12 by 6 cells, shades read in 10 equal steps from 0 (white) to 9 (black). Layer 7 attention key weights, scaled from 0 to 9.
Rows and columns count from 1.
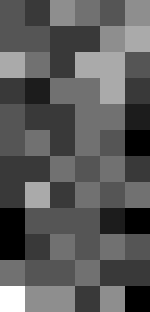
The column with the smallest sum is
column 5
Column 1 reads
6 6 3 7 6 6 7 7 9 9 5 0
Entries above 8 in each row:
0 0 0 0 0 1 0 0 2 1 0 1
